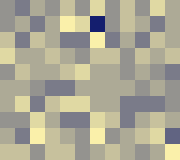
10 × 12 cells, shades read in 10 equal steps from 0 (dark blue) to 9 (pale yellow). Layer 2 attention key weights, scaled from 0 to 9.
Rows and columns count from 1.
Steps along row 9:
down up down down down up down up up up down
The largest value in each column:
8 8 9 7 9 8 9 7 7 7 8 9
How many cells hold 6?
37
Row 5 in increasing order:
4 5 5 5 6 6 6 6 6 7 7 8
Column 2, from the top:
4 6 4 6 7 6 8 5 4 7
